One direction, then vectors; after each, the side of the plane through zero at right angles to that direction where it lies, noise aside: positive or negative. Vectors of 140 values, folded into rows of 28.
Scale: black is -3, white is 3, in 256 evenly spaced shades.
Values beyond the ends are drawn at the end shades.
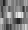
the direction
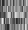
positive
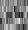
negative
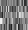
positive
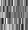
negative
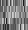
positive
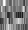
negative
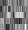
positive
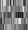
negative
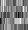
negative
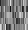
positive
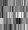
positive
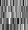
positive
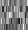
positive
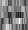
negative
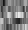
positive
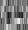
negative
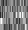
positive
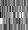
positive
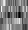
negative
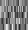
negative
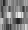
positive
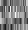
positive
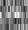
positive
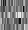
positive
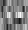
positive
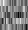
negative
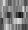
negative
